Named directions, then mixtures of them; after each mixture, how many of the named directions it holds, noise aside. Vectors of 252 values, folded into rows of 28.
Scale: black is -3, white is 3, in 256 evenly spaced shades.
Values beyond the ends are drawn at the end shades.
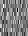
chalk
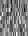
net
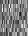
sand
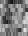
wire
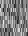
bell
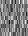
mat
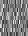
one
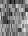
one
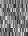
one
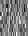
one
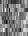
two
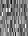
one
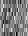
three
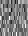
three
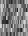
two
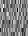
two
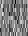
three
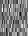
one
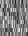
one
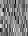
three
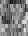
one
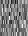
three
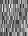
one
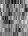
two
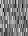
two
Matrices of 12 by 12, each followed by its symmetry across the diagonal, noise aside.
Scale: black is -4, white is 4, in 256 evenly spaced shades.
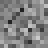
symmetric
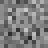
neither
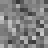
antisymmetric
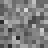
neither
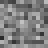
neither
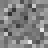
symmetric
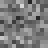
neither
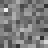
neither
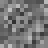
symmetric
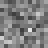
neither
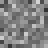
symmetric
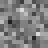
antisymmetric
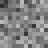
symmetric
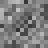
symmetric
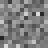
neither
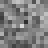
antisymmetric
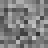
antisymmetric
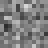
antisymmetric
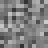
antisymmetric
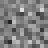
antisymmetric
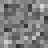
symmetric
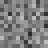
neither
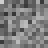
symmetric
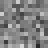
neither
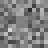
antisymmetric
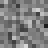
antisymmetric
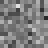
neither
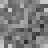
symmetric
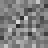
antisymmetric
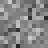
symmetric
